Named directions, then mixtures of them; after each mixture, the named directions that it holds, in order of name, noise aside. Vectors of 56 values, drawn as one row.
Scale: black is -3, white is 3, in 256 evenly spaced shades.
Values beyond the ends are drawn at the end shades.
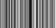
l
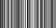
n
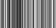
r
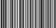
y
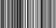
n, r, y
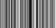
l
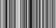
l, n, r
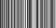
l, n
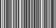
r, y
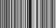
l, n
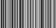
r, y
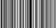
l, y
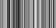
r, y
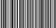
y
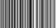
l, r, y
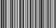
y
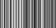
l, r, y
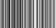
l, r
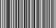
y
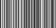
r, y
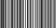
n, r, y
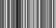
n, r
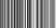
l, n, r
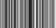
l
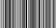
n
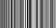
l, n, y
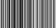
l, r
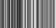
l, n, r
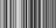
n, r
